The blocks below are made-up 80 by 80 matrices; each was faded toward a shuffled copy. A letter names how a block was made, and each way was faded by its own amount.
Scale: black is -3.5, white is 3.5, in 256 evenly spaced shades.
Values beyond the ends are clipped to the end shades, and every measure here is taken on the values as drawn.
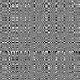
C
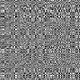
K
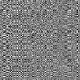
K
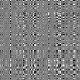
C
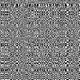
K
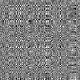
K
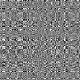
K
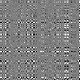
C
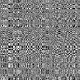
K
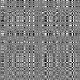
C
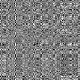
K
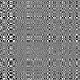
C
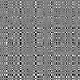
C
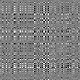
C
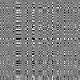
C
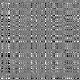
C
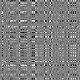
C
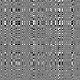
C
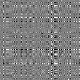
C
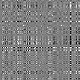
C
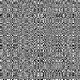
K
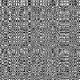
K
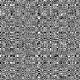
K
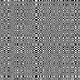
C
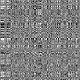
K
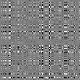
C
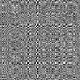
K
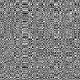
K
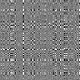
C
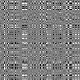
C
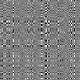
C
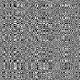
K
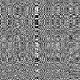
K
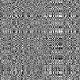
K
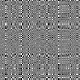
C
